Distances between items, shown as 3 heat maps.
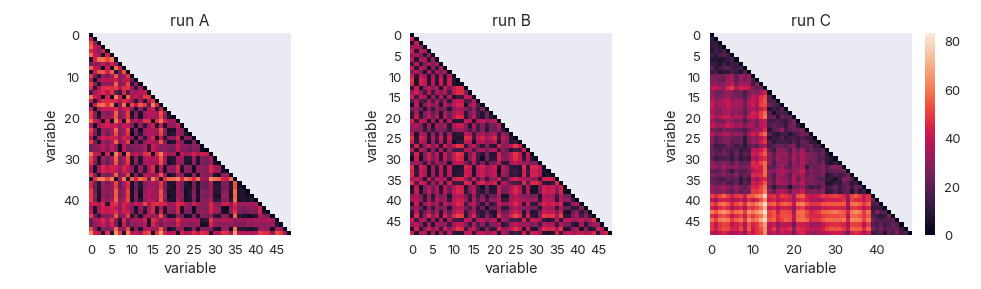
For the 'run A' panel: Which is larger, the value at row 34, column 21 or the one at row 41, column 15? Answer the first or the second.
the second
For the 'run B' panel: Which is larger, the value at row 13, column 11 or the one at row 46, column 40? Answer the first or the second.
the first
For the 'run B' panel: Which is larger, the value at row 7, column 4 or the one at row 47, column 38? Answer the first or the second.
the first
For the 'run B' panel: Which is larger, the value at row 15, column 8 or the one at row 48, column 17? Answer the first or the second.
the second
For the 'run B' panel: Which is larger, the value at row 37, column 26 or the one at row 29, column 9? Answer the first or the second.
the first
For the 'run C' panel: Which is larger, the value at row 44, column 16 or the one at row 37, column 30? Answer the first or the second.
the first
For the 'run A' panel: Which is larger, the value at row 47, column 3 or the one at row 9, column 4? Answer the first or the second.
the second
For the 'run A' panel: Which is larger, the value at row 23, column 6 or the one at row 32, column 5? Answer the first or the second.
the first
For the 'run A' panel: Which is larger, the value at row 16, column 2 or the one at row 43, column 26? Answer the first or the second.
the first
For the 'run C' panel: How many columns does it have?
49
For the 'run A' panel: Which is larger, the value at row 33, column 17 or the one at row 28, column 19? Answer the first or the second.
the first
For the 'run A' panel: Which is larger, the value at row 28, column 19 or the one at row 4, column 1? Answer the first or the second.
the second
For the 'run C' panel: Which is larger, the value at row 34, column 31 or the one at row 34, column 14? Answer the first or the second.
the second
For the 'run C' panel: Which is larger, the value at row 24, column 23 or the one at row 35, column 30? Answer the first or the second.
the first
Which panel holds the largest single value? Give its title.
run C
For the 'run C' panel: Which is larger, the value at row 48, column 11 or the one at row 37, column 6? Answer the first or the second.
the first
